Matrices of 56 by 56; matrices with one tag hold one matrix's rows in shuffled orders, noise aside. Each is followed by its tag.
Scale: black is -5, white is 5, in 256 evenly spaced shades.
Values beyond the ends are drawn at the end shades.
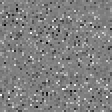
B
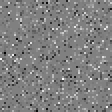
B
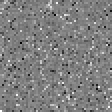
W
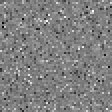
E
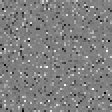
E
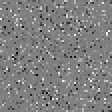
B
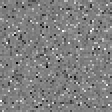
B
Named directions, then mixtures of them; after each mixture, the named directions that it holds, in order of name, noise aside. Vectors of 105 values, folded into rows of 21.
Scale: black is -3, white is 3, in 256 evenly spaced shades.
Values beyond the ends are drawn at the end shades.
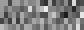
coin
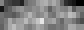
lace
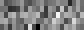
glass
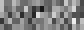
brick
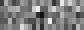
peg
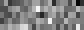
coin, lace, peg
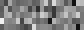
brick, coin, peg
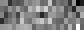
coin, lace, peg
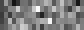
lace, peg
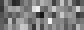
lace, peg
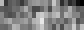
brick, lace, peg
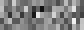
brick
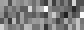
coin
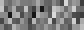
brick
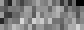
brick, coin, lace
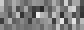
brick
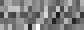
glass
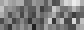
brick, lace, peg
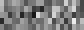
brick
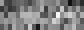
glass, lace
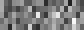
brick, coin, glass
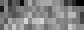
lace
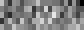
brick, coin, lace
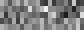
coin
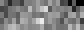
coin, lace
